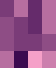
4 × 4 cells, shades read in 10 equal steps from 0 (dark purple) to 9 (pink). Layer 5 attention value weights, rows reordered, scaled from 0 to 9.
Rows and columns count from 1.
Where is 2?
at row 1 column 3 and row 2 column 3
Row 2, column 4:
6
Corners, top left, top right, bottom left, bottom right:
3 6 6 7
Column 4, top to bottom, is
6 6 4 7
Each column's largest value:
6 6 9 7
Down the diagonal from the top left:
3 3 3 7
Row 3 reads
4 3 3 4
